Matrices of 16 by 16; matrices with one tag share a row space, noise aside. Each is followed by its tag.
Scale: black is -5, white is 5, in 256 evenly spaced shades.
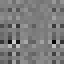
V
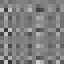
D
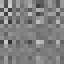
D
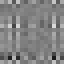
V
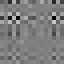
V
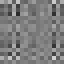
V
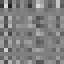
D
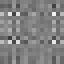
V
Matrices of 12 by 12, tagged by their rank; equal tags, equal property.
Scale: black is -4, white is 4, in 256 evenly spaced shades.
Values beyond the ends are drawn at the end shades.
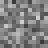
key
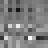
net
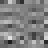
net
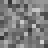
key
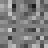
net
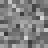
key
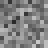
key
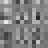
net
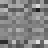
net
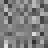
net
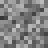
key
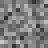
key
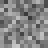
key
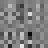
net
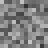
key
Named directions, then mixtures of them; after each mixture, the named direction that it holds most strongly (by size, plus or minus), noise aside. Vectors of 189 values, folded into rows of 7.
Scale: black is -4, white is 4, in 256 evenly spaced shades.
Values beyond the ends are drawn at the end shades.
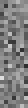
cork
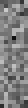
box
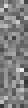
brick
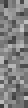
box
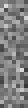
brick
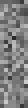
cork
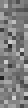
cork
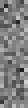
brick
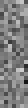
cork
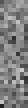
brick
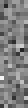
cork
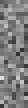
cork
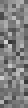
cork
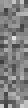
box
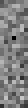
box
